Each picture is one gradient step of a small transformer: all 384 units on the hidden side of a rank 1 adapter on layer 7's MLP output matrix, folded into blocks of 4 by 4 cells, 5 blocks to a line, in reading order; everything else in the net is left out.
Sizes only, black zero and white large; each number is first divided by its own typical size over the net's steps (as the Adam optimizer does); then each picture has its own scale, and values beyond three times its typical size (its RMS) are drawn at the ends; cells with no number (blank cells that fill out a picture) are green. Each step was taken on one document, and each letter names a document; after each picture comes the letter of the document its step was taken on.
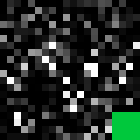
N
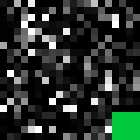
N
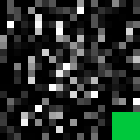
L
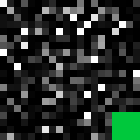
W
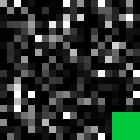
N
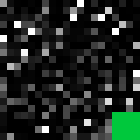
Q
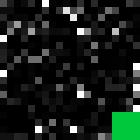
Q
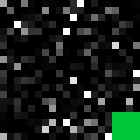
Q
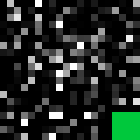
L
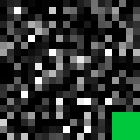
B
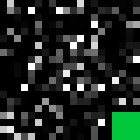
L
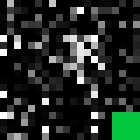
B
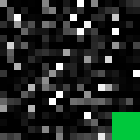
W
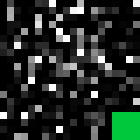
L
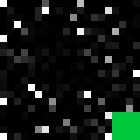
Q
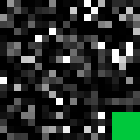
B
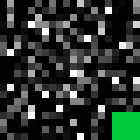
B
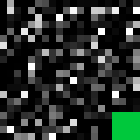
L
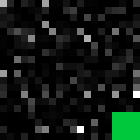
Q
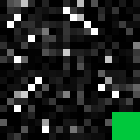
W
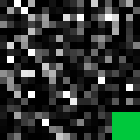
N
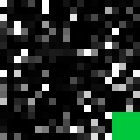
Q
